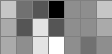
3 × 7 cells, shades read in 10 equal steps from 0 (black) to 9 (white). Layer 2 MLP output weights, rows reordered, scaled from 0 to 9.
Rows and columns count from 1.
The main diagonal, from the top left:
7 3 8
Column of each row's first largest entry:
1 3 4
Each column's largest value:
7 5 8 9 5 5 7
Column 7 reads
7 6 5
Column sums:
19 12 19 12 15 14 18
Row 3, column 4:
9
